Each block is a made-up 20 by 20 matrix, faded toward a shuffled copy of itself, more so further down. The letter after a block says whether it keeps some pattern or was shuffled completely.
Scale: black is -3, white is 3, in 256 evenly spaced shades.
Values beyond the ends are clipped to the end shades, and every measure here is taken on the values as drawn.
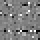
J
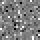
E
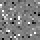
E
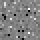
E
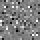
E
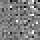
J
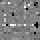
J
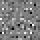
J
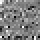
J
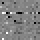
J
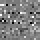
J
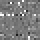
J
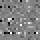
J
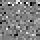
J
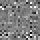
J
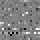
J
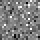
E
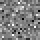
E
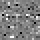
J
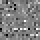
J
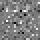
J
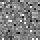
E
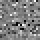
J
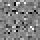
J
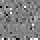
J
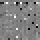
J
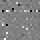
J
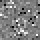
E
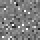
E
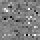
J
